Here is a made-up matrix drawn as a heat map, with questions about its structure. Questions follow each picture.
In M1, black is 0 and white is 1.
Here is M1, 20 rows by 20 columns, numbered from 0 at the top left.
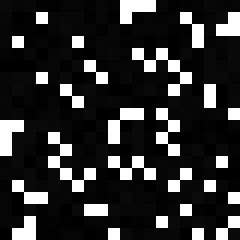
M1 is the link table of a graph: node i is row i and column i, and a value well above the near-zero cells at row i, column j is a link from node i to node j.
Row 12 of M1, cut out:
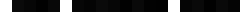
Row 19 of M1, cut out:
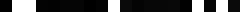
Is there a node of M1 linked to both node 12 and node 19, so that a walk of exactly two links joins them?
no
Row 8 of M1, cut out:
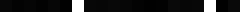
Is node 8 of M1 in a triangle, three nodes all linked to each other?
no
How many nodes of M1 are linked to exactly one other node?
0
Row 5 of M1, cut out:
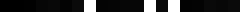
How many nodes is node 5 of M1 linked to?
3
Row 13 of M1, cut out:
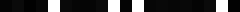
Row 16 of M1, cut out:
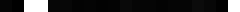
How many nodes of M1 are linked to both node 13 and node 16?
0
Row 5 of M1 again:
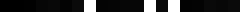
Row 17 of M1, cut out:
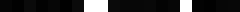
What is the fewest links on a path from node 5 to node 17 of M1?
2
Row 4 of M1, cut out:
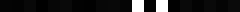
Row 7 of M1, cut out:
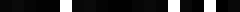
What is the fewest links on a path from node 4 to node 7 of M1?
5
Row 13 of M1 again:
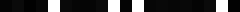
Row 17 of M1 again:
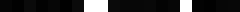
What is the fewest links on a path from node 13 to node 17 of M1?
5
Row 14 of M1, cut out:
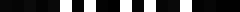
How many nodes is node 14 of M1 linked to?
5
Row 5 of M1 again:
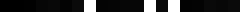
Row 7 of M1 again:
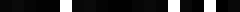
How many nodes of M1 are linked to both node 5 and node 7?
1
